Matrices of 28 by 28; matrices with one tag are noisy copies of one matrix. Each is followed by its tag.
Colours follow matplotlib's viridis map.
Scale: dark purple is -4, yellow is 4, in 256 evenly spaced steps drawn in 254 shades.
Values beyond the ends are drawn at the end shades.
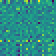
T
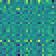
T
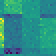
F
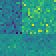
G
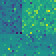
G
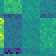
F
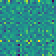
T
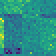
F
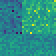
G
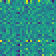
T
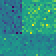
G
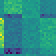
F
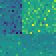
G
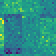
F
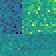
G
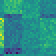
F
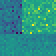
G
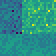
G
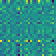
T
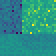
G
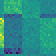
F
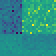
G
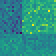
G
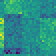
F
